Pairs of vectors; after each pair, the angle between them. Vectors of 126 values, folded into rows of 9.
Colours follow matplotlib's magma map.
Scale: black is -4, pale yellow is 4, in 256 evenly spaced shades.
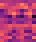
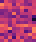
partly aligned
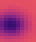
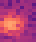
nearly opposite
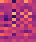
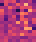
orthogonal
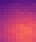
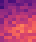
nearly parallel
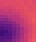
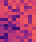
partly aligned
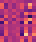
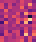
nearly parallel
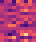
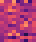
nearly opposite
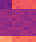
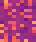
orthogonal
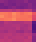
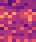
partly aligned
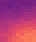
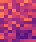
partly opposed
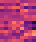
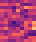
nearly opposite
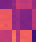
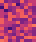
orthogonal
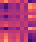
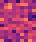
partly opposed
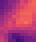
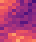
nearly opposite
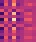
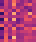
nearly parallel
